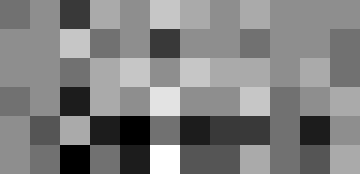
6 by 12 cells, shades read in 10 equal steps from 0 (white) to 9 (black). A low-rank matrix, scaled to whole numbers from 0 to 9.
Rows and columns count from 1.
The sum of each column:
26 27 34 27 31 19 27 28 23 27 29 24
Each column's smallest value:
4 4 2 3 2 0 2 3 2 4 3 3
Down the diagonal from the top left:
5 4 5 3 9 0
